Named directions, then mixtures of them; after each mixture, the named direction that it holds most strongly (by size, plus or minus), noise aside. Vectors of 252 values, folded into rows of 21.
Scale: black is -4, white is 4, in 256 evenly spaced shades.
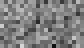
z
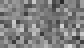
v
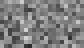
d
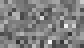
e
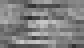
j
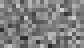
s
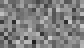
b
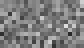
e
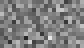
b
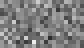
b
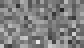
s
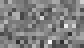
e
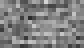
j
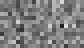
v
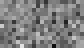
z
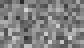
d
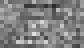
j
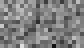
z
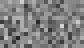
d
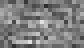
j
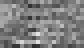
j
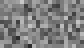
d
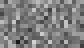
b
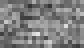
j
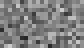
s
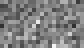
z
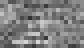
j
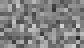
v
